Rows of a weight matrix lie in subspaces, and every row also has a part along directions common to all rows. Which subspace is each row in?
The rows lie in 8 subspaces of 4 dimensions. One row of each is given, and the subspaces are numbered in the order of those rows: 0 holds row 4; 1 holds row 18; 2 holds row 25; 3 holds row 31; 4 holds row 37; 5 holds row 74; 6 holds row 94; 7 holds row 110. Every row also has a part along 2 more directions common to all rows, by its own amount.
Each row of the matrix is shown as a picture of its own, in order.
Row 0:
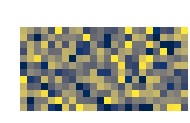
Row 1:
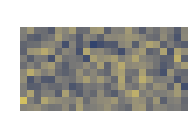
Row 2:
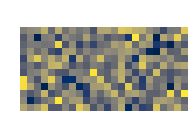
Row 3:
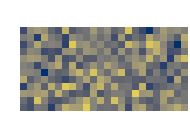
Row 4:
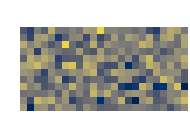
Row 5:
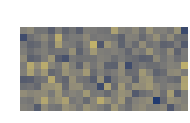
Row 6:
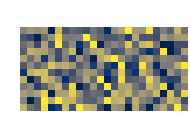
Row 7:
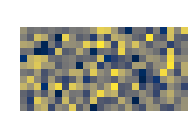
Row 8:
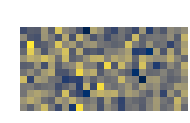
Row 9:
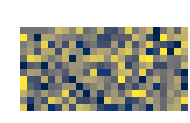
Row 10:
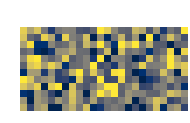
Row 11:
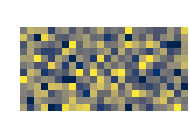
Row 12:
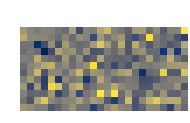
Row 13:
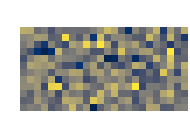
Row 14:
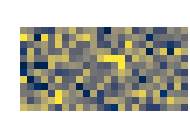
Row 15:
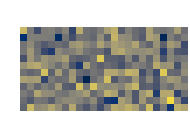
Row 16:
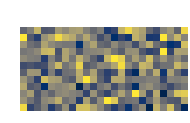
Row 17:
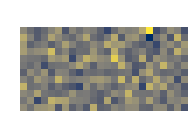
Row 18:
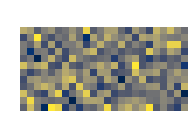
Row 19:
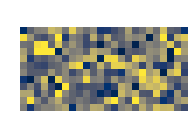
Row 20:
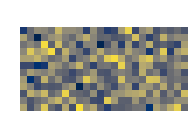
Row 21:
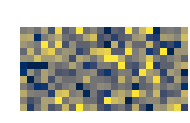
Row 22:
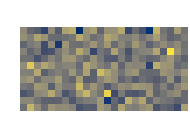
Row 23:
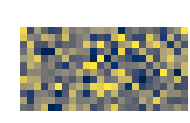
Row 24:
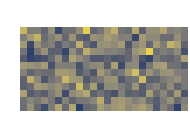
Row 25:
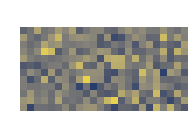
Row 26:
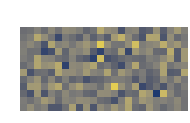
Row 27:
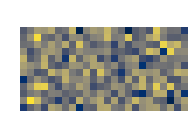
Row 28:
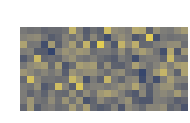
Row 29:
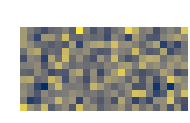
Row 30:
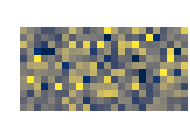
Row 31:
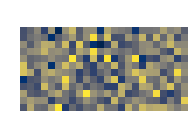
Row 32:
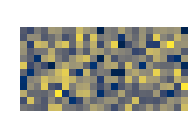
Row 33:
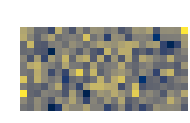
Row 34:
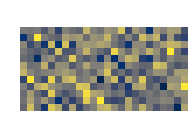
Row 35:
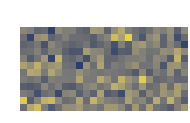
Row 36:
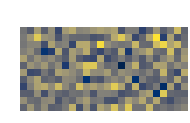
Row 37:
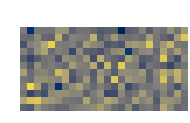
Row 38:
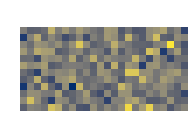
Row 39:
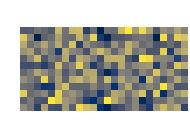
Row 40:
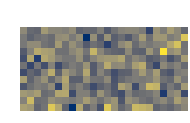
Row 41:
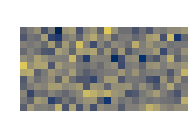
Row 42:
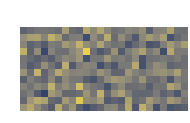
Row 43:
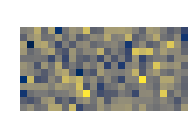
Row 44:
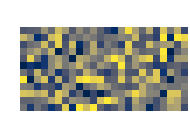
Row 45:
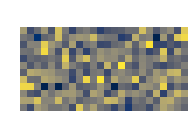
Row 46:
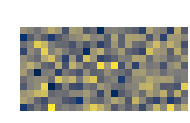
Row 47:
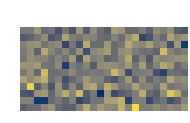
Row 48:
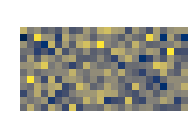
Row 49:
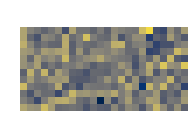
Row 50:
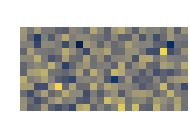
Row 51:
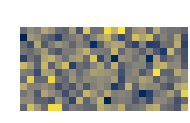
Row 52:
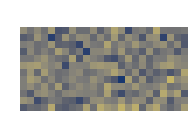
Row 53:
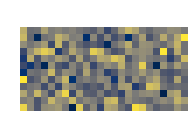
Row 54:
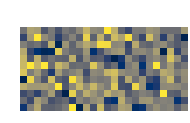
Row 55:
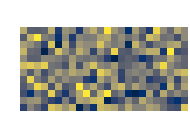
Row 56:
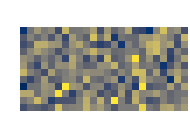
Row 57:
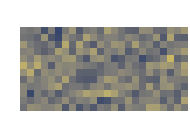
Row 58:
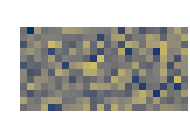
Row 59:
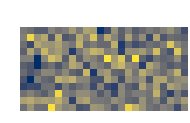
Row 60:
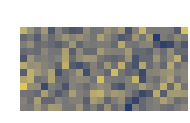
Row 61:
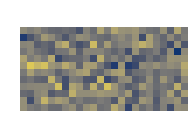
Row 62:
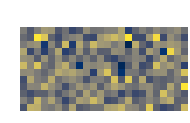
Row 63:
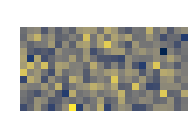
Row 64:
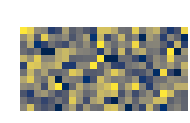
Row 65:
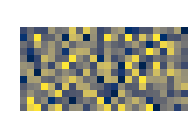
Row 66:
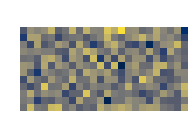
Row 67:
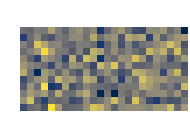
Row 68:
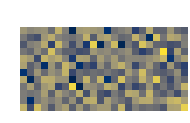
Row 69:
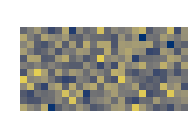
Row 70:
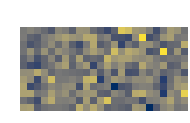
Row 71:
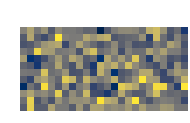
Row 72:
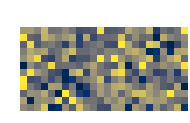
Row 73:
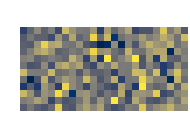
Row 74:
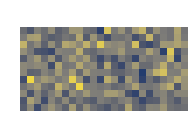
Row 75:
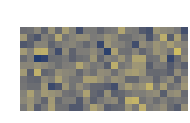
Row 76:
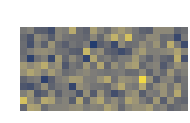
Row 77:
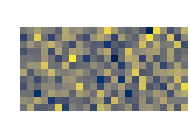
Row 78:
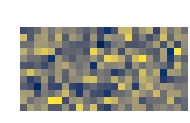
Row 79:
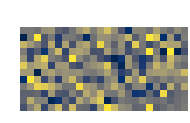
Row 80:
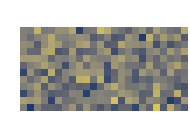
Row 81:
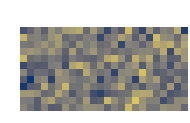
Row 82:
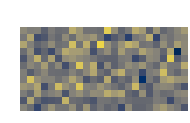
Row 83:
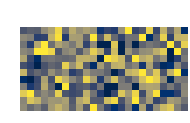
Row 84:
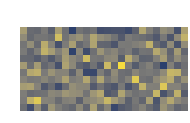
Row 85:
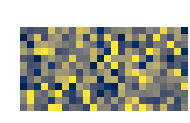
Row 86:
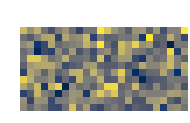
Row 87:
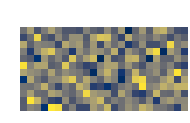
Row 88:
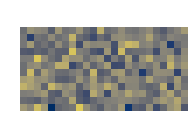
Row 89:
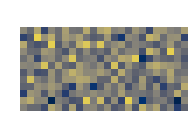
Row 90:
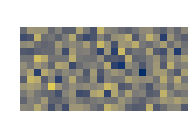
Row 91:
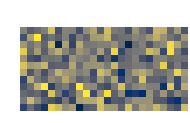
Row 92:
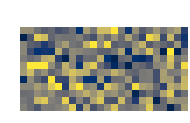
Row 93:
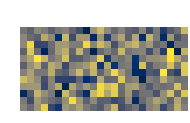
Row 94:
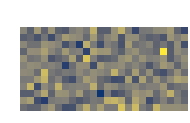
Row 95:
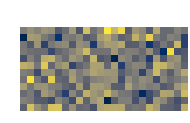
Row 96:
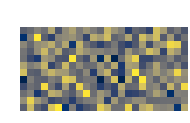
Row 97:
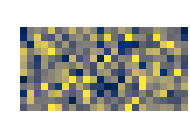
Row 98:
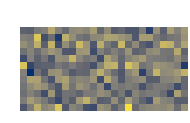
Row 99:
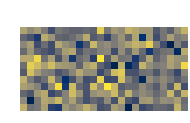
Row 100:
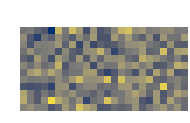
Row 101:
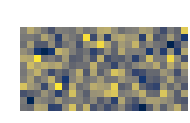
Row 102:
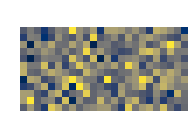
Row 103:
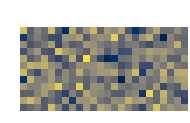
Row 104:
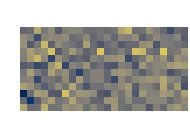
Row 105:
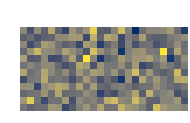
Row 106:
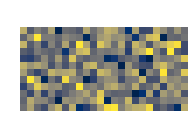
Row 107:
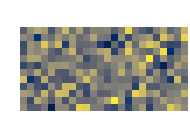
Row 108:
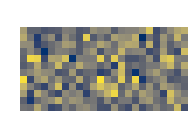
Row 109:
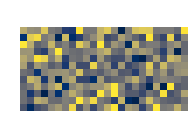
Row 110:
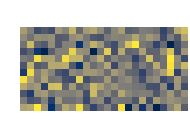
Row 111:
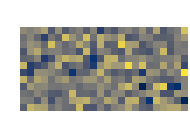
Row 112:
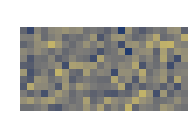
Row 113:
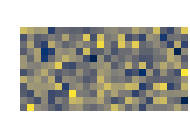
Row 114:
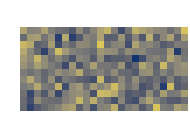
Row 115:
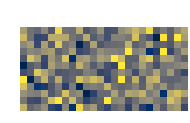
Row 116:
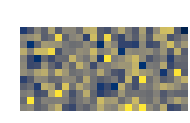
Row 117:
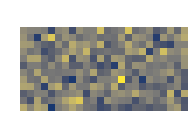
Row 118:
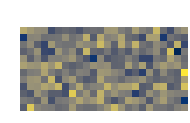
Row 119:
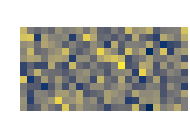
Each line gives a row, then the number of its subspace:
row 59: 7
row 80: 2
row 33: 1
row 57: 3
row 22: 7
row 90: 7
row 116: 6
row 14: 7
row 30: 5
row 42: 6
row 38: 2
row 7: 0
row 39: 5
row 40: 1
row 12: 6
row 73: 3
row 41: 3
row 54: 1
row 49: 3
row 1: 5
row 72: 5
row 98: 0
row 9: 0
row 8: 1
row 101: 1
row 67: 6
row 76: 5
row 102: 5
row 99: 0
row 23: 4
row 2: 4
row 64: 0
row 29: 2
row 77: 3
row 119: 7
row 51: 4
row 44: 3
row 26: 4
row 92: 0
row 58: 4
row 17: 3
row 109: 7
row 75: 7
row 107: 3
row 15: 2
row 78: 5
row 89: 2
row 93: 1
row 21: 7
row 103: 6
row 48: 2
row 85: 2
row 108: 3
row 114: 7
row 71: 0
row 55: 7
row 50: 6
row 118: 0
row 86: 2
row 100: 5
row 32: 5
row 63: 1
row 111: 0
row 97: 1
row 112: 4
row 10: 2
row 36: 4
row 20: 1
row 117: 6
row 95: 4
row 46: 6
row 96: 3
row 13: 0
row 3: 3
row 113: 0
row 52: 6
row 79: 7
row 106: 1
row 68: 5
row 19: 2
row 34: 2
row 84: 4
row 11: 3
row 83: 6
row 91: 7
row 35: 5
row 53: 1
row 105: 6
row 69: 6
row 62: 5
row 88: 7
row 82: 5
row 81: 4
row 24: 1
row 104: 1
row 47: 6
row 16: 2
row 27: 2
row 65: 7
